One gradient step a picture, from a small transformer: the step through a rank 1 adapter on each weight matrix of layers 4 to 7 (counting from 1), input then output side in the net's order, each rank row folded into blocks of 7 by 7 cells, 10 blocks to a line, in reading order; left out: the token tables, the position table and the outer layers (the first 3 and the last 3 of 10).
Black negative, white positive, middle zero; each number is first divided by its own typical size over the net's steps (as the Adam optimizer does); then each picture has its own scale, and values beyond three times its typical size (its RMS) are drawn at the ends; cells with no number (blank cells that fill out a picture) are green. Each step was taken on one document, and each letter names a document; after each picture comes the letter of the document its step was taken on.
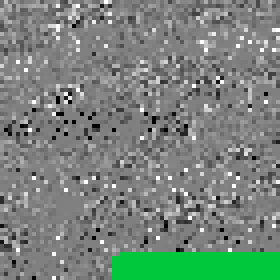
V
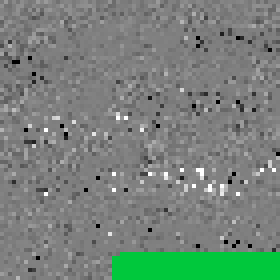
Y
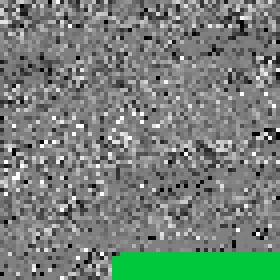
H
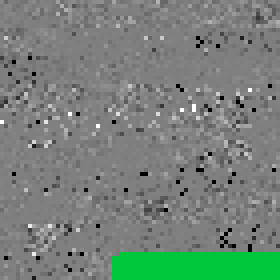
Y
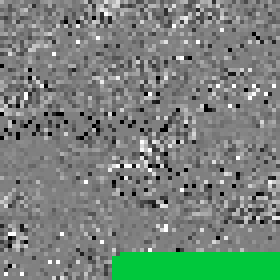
V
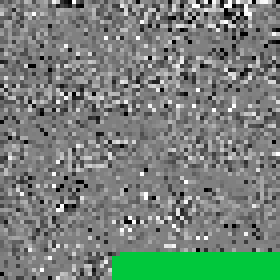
H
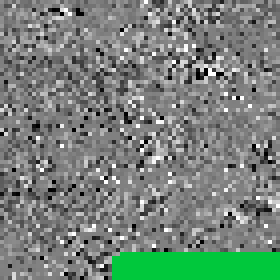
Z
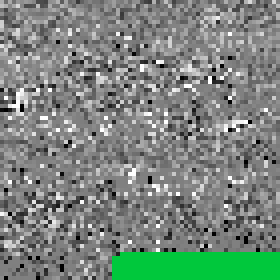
Z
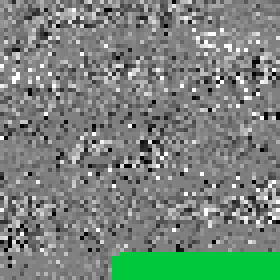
V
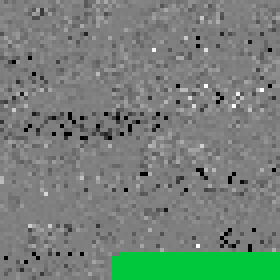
Y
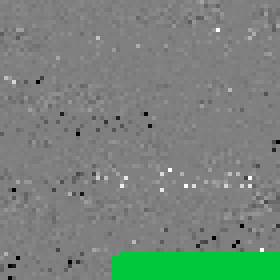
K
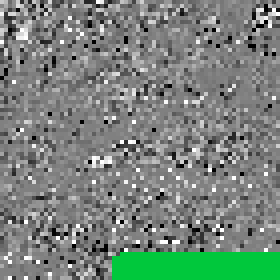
Z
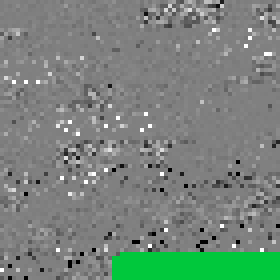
K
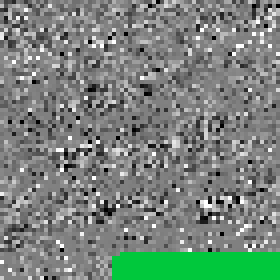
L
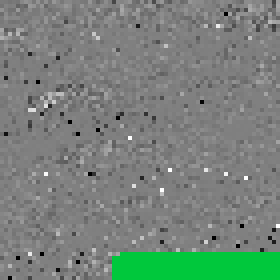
K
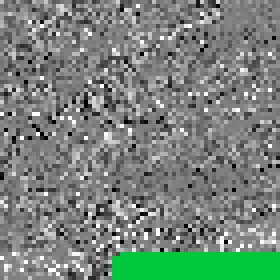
Z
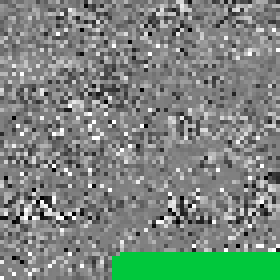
L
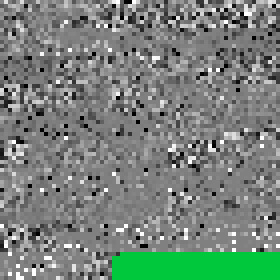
H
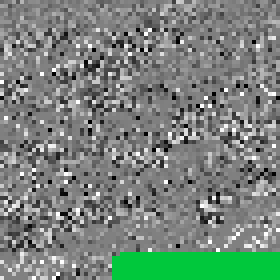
L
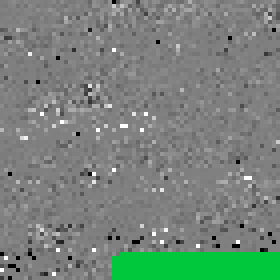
K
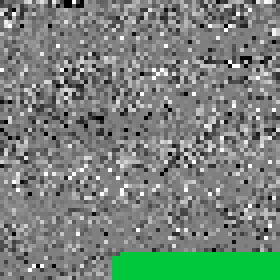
H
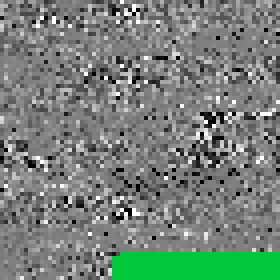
H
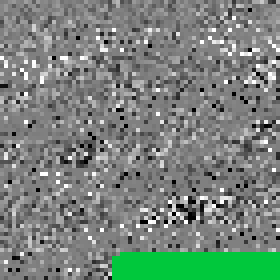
L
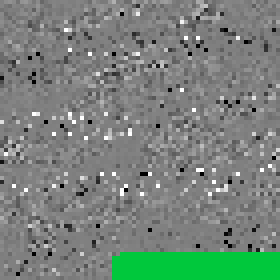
Y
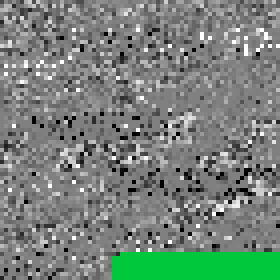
L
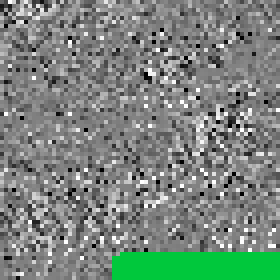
Z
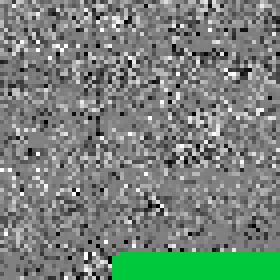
H
